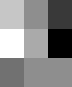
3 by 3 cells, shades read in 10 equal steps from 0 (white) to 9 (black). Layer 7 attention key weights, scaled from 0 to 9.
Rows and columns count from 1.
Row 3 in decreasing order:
5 4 4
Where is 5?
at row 3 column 1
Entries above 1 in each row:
3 2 3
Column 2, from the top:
4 3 4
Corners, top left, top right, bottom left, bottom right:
2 7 5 4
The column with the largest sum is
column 3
